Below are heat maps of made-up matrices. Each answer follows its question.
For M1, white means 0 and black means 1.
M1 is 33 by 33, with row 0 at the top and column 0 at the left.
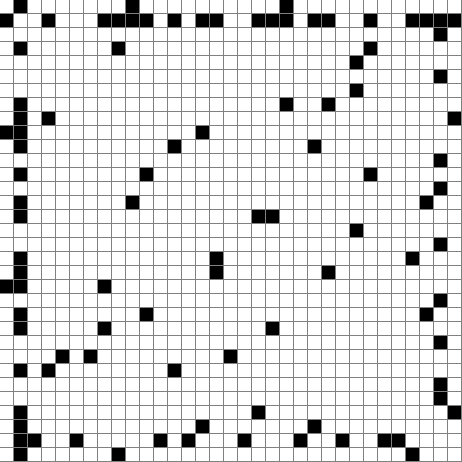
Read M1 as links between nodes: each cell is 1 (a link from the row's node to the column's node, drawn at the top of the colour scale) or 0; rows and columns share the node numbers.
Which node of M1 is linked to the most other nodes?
node 1
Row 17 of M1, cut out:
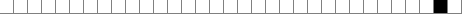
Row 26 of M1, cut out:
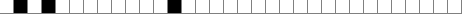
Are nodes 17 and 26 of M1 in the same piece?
yes
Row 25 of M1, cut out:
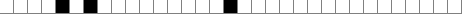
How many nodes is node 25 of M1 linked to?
3
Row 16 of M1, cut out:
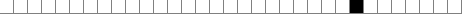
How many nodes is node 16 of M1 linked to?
1
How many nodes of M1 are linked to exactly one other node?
12
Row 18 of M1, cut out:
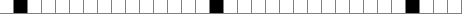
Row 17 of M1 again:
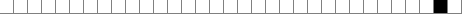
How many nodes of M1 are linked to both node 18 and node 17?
0
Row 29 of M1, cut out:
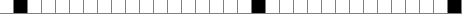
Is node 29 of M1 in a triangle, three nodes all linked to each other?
yes
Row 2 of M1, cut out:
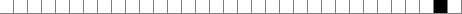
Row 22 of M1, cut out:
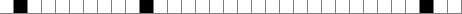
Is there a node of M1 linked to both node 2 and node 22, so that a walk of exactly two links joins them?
no
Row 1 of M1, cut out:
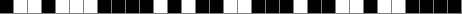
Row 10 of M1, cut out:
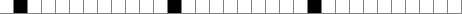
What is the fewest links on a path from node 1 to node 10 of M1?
1
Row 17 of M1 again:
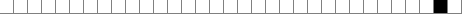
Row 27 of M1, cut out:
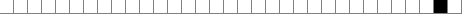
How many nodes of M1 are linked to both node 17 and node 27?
1
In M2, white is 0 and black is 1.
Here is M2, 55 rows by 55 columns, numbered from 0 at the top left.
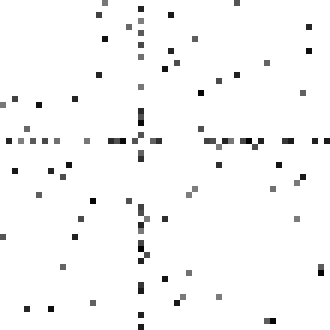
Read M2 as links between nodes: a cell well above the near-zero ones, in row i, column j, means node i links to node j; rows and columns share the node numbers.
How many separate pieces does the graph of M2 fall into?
3
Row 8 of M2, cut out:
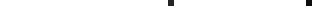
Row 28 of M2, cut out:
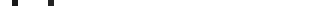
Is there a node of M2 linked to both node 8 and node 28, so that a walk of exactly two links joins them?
no
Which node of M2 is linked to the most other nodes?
node 23
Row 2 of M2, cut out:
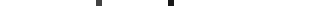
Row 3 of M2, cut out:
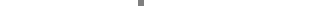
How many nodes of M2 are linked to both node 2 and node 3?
0
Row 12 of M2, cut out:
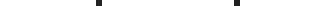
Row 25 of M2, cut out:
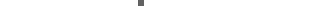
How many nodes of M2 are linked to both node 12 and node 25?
0
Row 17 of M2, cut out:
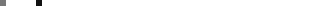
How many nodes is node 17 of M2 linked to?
2
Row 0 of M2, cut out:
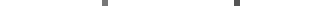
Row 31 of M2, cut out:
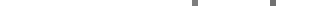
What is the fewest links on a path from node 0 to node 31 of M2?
4
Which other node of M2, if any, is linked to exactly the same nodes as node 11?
node 46
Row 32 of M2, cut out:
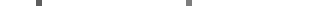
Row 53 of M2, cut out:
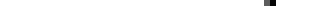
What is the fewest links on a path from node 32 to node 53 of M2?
3
